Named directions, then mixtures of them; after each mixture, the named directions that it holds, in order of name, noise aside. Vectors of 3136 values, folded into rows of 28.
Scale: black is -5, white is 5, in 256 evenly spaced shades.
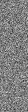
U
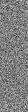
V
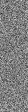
V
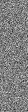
U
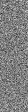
V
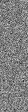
U, V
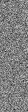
U, V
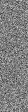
V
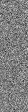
U, V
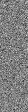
U, V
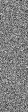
V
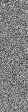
U, V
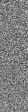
U, V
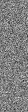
U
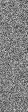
U, V
